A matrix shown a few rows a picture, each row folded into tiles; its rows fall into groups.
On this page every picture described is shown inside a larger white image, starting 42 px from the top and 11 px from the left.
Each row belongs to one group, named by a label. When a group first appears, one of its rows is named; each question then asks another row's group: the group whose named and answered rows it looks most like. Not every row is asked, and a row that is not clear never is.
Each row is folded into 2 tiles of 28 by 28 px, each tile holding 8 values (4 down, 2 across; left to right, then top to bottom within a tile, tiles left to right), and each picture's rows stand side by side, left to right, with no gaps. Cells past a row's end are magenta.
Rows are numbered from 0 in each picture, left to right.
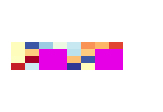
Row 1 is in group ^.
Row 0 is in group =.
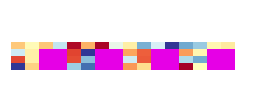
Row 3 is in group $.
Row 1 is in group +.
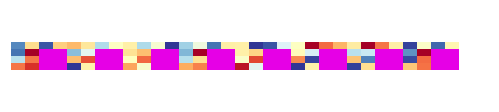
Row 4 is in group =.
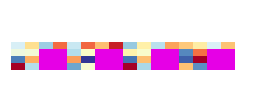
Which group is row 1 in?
^
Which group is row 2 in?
$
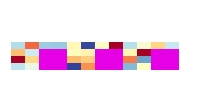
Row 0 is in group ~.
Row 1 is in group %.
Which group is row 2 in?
^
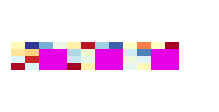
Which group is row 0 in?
=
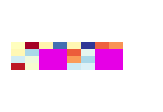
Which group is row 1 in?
%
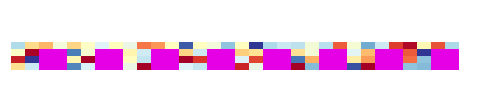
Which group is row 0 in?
^
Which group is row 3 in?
~
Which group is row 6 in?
%
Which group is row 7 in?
+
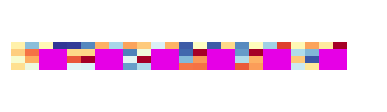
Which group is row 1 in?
~
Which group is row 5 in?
^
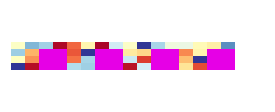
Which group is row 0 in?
%
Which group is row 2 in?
=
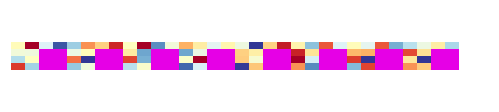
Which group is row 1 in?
^
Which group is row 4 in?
%
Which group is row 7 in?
$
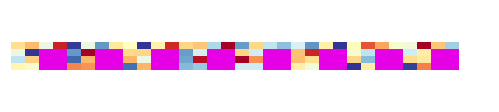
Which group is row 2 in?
%
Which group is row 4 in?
~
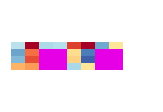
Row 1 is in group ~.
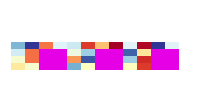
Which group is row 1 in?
^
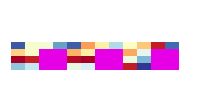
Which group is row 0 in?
~
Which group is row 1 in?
~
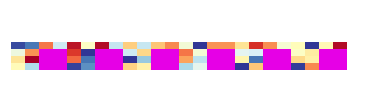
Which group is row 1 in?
+
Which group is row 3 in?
%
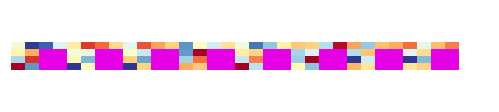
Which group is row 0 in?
=
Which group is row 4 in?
=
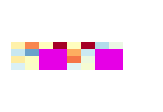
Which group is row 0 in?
^
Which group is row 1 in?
~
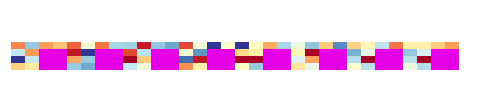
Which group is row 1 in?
+
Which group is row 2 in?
~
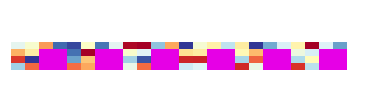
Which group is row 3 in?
~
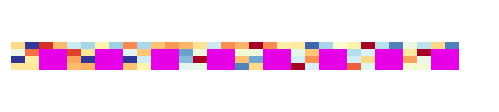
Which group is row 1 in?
$
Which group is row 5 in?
=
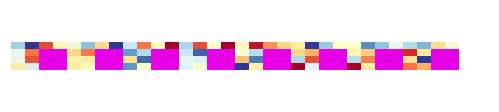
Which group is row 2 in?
^
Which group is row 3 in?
^
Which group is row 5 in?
=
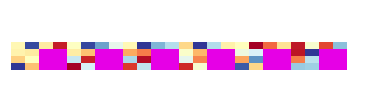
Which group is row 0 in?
%
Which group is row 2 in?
=
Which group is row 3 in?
=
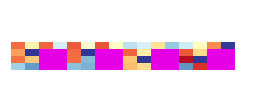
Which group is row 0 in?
+
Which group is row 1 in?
+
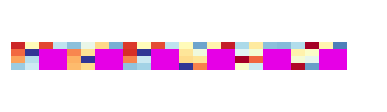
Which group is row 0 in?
+
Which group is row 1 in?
$
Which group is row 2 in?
+
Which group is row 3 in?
%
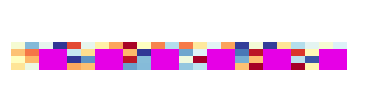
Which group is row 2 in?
+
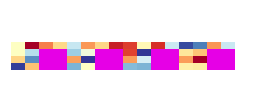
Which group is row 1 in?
^
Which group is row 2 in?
+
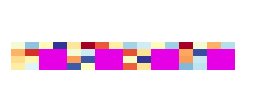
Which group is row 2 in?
$
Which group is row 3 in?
+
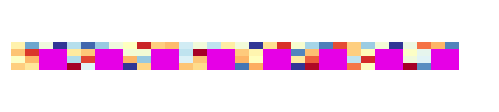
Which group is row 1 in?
=
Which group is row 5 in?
%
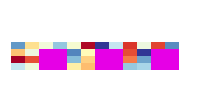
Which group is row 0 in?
~
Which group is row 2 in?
+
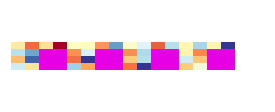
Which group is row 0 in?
^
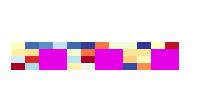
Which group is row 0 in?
=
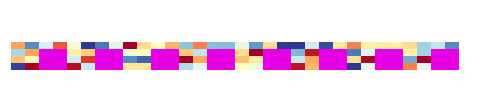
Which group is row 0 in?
%
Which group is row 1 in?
=
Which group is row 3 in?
~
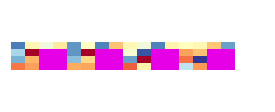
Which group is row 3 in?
$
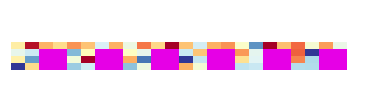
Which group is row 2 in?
^
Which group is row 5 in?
+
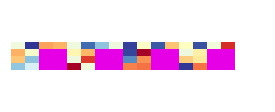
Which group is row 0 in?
%
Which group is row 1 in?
=
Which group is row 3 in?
%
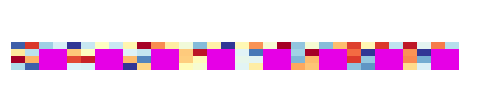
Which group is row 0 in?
~
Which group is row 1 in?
~
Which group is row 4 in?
^
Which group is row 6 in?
+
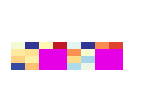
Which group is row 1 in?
%
